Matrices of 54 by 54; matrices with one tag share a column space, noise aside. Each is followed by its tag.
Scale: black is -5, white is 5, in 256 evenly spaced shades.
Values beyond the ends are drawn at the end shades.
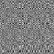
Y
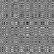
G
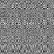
Y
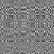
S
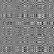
G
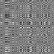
G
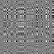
S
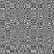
Y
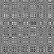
G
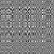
S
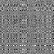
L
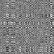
G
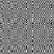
Y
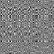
S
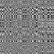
S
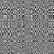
S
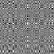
Y
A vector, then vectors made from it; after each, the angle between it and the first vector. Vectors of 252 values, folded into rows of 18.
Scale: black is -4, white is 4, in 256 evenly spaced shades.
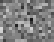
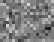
orthogonal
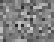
nearly parallel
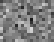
nearly parallel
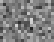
nearly opposite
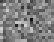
nearly parallel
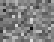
partly opposed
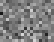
orthogonal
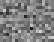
partly opposed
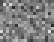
partly aligned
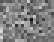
nearly parallel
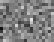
nearly opposite
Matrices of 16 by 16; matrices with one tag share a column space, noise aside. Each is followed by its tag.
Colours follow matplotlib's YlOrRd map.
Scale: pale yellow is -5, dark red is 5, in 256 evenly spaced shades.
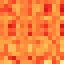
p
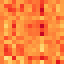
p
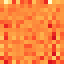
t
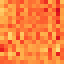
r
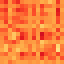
r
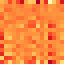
t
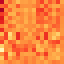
r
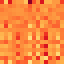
t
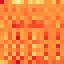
t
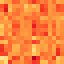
p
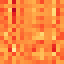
r
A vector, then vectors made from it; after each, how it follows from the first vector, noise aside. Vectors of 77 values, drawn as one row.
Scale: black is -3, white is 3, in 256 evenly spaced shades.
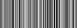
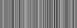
shrunk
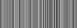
shrunk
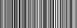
sign-scrambled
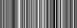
sign-scrambled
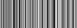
sign-scrambled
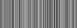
shrunk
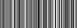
sign-scrambled
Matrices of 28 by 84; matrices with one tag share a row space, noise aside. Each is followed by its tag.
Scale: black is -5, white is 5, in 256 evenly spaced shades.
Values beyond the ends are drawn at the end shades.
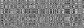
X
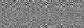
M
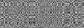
X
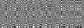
M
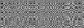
X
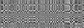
X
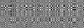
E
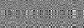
E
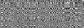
X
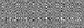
M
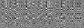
M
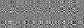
E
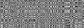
X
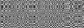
X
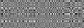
X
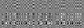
M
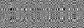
E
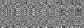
M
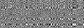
E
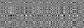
E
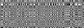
X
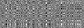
M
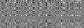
M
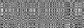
X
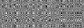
M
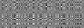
M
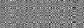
E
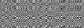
M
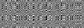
M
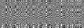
M
